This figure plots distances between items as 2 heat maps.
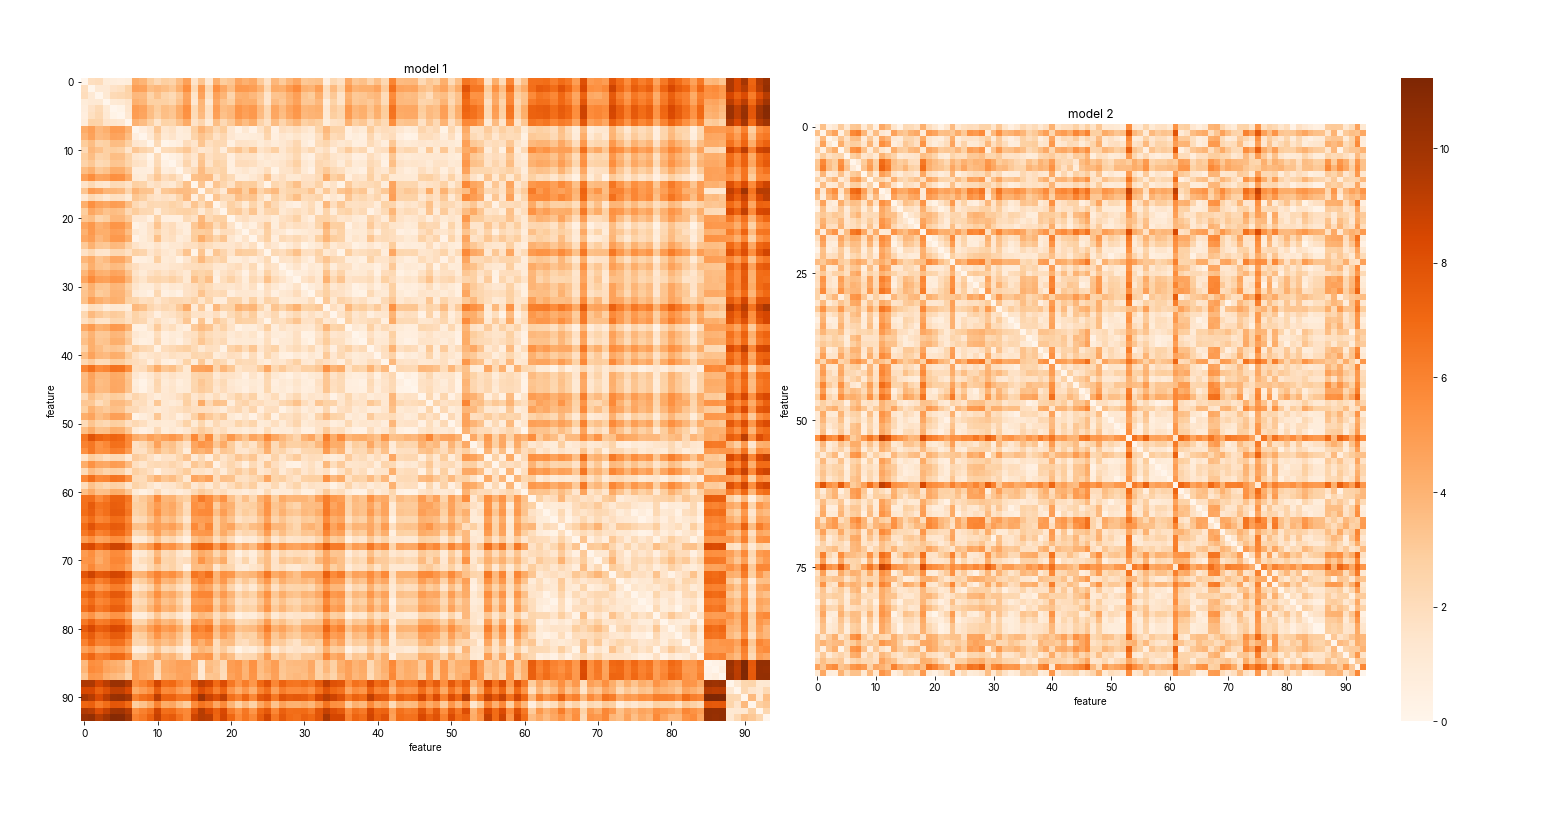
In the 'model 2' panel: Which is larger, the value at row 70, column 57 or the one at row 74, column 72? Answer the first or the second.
the second
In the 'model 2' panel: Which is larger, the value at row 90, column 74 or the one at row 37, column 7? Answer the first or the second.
the second
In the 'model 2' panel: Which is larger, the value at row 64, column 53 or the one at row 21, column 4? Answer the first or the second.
the first
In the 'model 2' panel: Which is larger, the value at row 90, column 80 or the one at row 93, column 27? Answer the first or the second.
the first
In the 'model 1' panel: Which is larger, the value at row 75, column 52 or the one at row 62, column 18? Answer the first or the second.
the first
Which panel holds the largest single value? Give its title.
model 1
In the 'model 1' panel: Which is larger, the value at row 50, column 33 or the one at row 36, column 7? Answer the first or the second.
the first
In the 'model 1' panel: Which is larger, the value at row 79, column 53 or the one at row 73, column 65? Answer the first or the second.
the second
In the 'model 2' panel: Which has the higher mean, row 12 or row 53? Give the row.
53
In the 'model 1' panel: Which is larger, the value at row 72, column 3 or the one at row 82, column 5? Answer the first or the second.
the first
